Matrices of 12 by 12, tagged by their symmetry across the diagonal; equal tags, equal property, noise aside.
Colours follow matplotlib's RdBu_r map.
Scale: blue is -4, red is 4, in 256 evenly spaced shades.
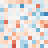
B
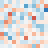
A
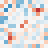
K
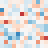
A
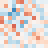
K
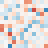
K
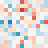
B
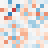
B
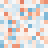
B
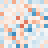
K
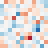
B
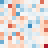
A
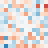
B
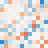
K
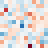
A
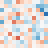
A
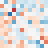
B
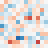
A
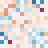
K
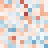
A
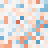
B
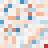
K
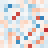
K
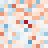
A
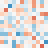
B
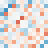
K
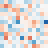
A
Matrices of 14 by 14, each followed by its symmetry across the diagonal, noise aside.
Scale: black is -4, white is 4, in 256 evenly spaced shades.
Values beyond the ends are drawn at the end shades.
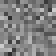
antisymmetric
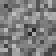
symmetric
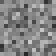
symmetric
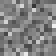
symmetric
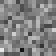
neither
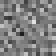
antisymmetric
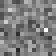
neither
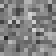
neither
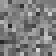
neither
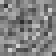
symmetric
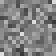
symmetric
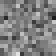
antisymmetric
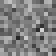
neither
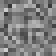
antisymmetric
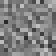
antisymmetric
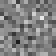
antisymmetric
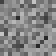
symmetric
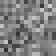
antisymmetric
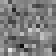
neither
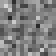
neither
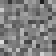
antisymmetric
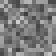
symmetric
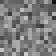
neither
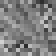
antisymmetric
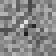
symmetric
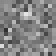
neither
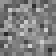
symmetric
